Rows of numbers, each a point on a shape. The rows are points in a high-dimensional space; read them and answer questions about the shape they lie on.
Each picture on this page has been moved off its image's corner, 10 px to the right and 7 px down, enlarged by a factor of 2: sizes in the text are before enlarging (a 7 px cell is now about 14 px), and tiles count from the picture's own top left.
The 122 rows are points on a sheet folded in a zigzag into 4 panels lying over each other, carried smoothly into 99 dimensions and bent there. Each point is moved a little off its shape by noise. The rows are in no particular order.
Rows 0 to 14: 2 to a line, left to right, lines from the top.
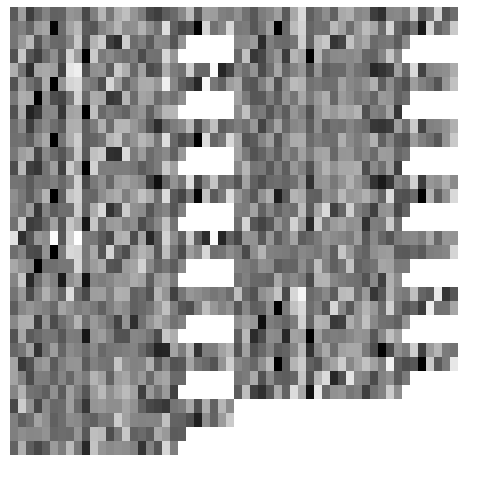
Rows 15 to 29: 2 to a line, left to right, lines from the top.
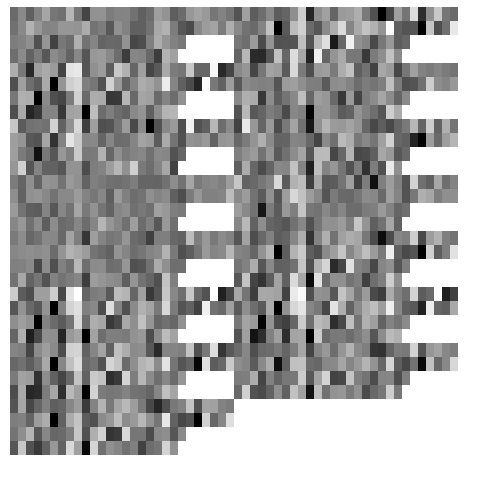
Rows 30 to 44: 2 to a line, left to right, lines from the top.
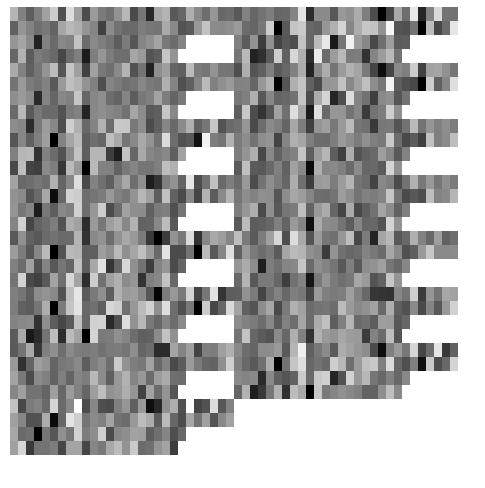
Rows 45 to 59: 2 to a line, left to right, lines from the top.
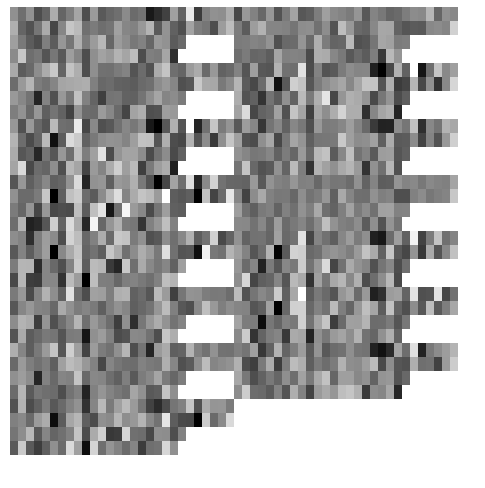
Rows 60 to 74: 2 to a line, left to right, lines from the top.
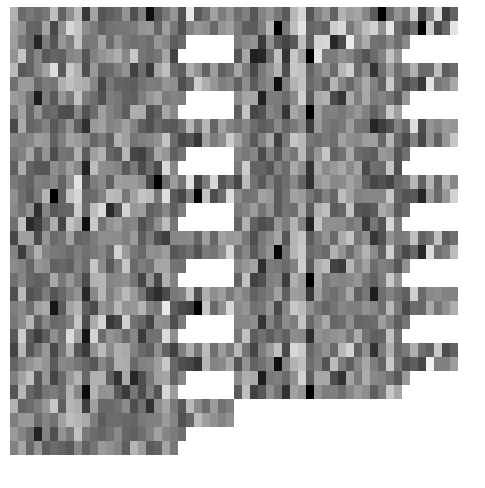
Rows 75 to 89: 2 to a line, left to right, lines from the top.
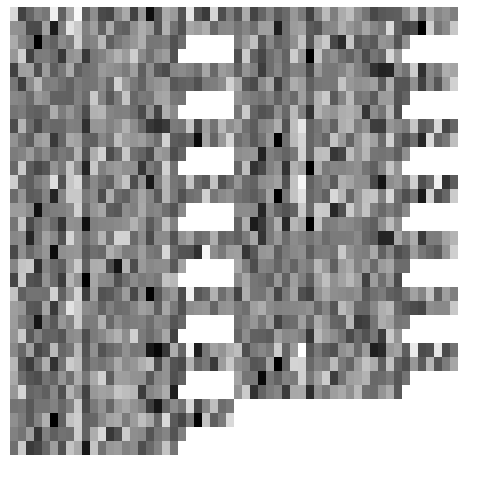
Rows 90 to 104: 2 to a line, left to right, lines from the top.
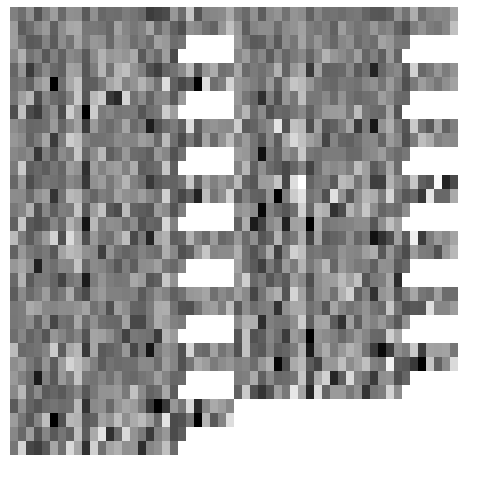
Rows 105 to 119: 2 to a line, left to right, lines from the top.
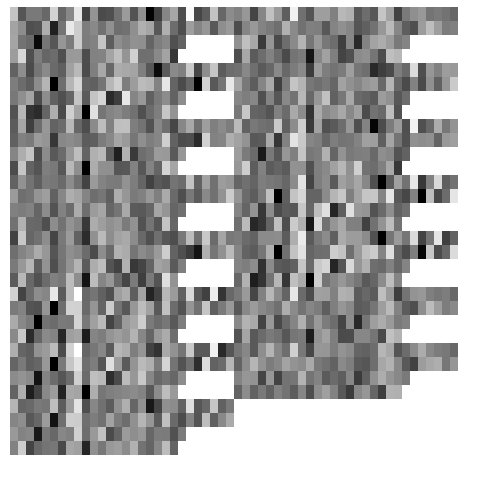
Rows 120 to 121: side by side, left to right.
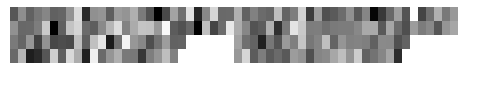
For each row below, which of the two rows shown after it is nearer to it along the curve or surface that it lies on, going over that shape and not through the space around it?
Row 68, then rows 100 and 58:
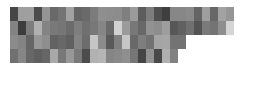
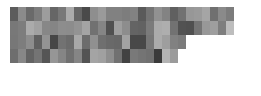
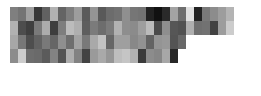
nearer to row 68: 100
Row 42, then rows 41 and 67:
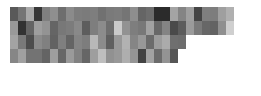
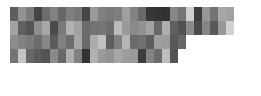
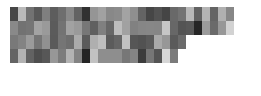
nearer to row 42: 41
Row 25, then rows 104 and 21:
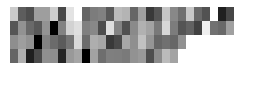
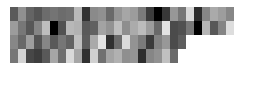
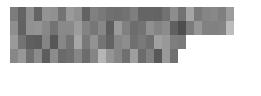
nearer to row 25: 104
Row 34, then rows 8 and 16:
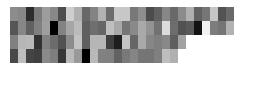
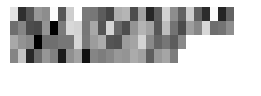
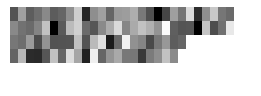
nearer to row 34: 16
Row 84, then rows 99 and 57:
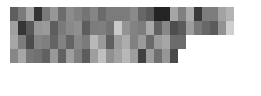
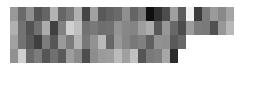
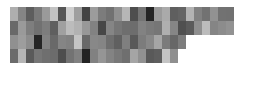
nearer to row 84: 99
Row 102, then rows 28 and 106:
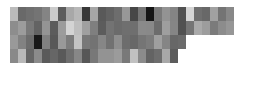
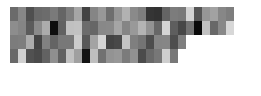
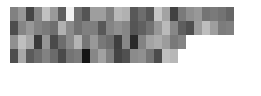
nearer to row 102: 106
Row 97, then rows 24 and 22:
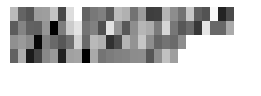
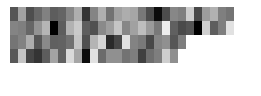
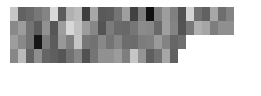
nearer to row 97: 24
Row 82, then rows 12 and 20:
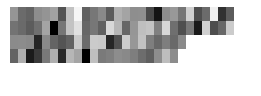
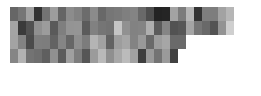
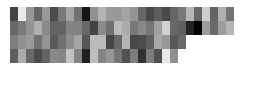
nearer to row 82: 20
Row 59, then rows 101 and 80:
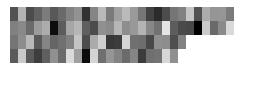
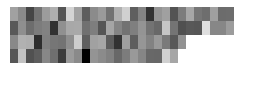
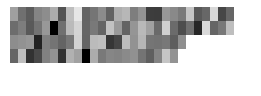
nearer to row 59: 80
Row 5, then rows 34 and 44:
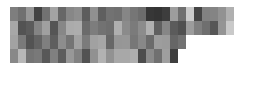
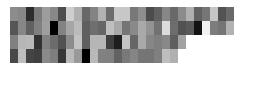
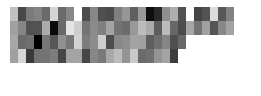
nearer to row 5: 44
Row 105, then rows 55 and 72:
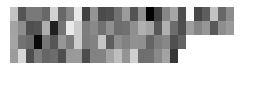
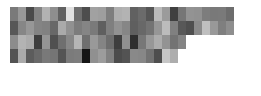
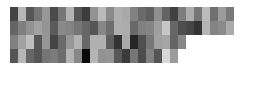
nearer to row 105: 55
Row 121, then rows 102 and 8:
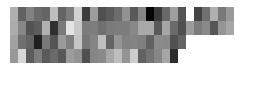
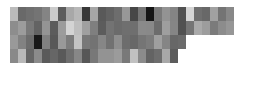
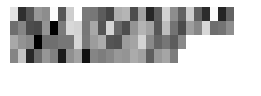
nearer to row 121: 102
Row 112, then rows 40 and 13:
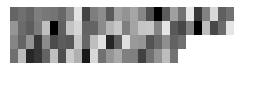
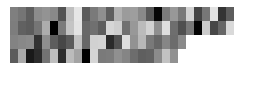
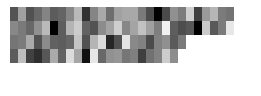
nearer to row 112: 40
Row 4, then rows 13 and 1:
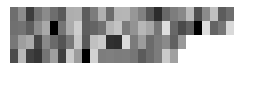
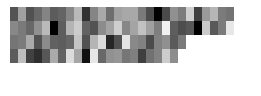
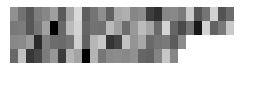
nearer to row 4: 13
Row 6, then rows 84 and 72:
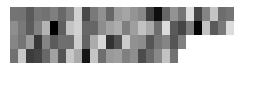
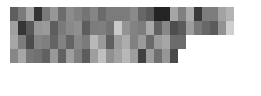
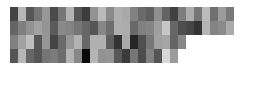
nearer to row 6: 72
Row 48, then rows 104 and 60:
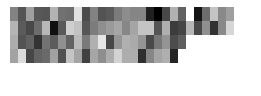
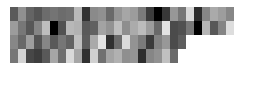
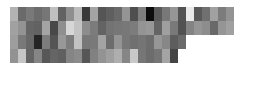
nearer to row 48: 60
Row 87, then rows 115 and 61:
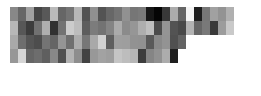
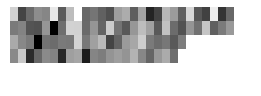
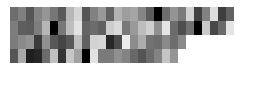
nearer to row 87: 115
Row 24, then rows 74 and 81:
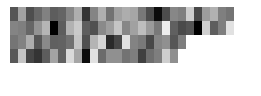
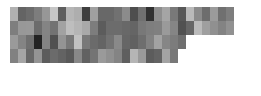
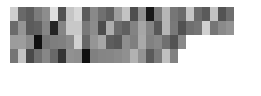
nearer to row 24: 81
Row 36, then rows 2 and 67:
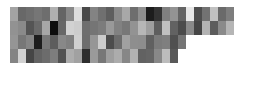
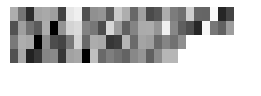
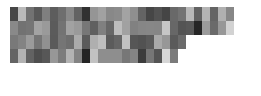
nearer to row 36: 67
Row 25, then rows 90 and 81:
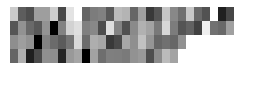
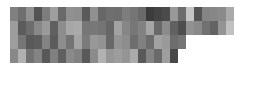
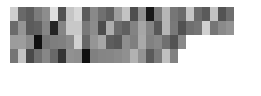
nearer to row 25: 81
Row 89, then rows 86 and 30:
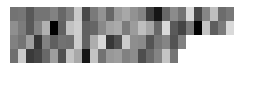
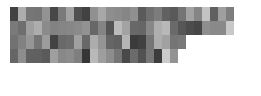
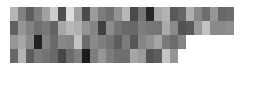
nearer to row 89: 86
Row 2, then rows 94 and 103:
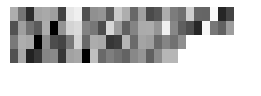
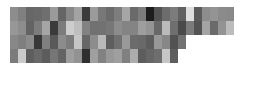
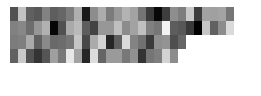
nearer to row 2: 103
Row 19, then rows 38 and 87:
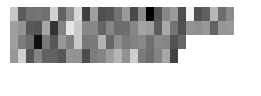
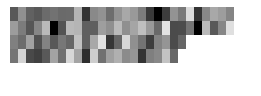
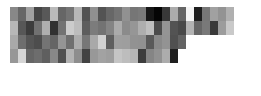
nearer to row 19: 87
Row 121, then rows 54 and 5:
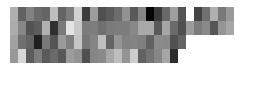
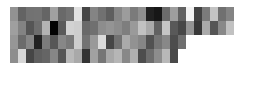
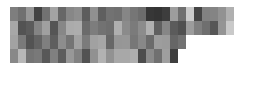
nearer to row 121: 5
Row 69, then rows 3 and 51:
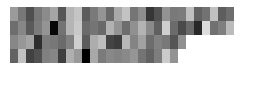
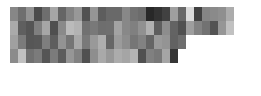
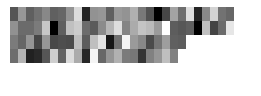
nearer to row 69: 51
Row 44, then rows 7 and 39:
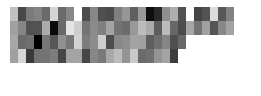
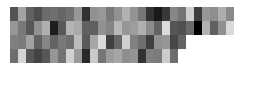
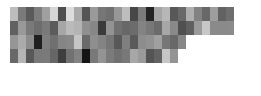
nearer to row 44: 39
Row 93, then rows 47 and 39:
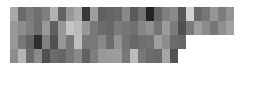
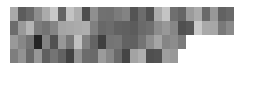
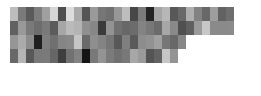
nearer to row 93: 47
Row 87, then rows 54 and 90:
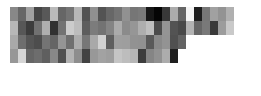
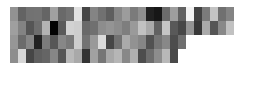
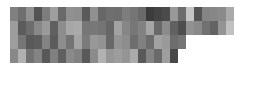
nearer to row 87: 90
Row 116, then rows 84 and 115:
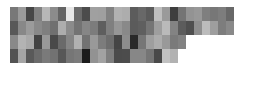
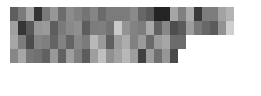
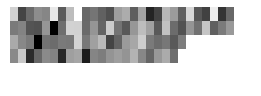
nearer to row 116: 115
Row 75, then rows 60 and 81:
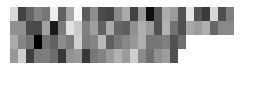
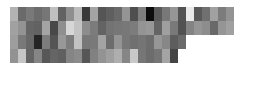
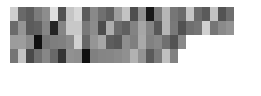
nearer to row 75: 60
